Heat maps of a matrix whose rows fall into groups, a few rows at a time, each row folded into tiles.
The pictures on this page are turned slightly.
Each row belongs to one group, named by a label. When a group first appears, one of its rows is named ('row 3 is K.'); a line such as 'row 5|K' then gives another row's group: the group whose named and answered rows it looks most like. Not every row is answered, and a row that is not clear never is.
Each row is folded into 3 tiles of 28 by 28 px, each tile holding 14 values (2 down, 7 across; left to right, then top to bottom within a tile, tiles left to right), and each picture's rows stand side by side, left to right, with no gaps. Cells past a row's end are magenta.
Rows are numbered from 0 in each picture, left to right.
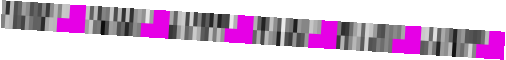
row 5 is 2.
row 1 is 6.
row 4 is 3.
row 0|6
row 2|2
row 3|3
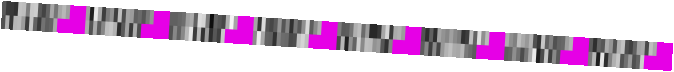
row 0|3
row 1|2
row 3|6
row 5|3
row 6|2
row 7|3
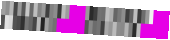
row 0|6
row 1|3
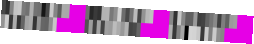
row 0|3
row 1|3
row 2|2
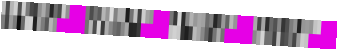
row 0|2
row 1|3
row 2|6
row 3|6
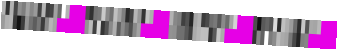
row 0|6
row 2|6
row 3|3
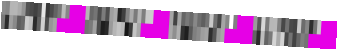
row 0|2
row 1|6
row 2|6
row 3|2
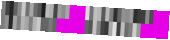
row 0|3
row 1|2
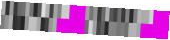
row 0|6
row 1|6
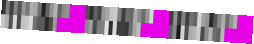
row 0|3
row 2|3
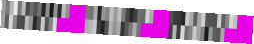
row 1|6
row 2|3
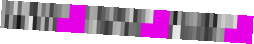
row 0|2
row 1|6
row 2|6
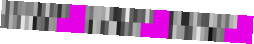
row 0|2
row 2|6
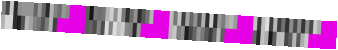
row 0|6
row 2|6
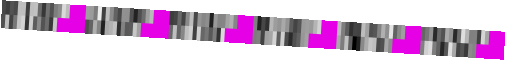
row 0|3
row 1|2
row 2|3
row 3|3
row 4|6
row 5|6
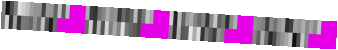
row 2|2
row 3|6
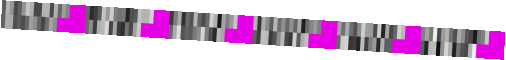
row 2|6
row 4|6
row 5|2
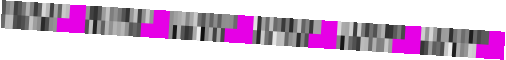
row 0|6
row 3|2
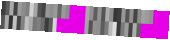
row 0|3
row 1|2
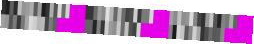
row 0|3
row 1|3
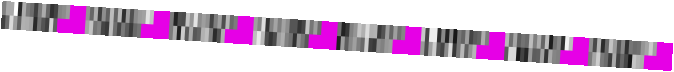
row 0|2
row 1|6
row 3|6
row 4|3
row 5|2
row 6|6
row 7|6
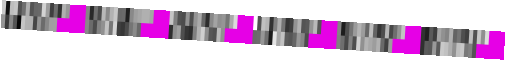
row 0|2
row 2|6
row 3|2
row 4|3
